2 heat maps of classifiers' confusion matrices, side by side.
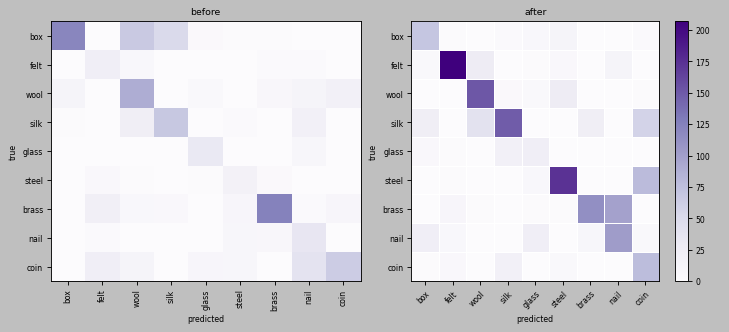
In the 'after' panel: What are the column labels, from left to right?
box, felt, wool, silk, glass, steel, brass, nail, coin
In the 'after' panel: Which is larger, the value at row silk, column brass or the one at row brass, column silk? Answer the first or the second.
the first
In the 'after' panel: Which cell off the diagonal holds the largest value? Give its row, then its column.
brass, nail
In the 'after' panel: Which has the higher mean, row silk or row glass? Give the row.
silk
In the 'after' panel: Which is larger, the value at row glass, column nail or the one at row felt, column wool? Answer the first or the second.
the second
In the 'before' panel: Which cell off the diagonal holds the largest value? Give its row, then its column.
box, wool
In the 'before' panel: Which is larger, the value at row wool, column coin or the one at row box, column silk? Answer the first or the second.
the second
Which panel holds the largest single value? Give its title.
after
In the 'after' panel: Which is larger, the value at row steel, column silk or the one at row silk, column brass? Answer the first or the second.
the second
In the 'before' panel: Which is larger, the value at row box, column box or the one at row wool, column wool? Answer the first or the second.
the first
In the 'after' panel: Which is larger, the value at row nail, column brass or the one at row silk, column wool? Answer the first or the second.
the second
